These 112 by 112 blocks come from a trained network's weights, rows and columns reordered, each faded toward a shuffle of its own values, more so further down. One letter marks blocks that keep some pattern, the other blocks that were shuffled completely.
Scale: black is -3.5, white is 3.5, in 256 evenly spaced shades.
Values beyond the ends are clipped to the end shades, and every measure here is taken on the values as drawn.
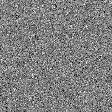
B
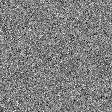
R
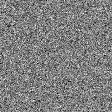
B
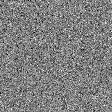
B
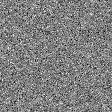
R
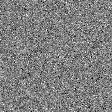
B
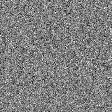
B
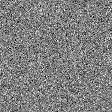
R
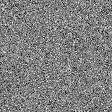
R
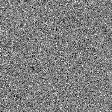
B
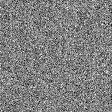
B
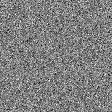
R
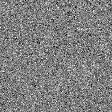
B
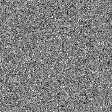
B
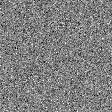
R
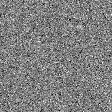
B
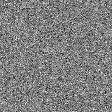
B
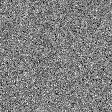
R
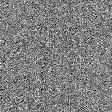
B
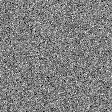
R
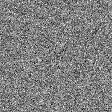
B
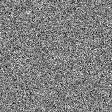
B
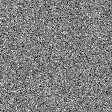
R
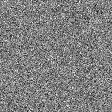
R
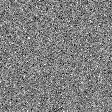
R
